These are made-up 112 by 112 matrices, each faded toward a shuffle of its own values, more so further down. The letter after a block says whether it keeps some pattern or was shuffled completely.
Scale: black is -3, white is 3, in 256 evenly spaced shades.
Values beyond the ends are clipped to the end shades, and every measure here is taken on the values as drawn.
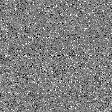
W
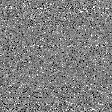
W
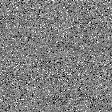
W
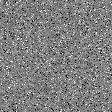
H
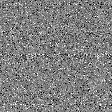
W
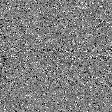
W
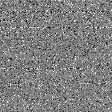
W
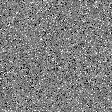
H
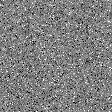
H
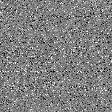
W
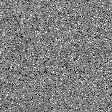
H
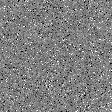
H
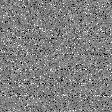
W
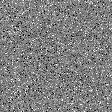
H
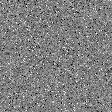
H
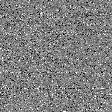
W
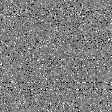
W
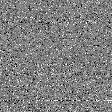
W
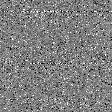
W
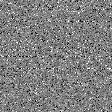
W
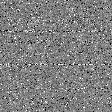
W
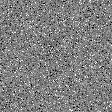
H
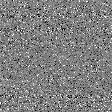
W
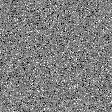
H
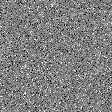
H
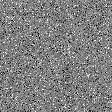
H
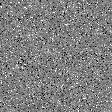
H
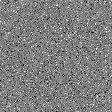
H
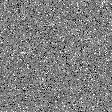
H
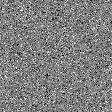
H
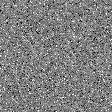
H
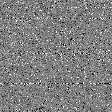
W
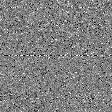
W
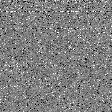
W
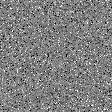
H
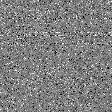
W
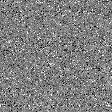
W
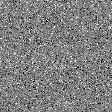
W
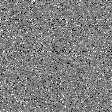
W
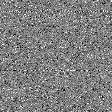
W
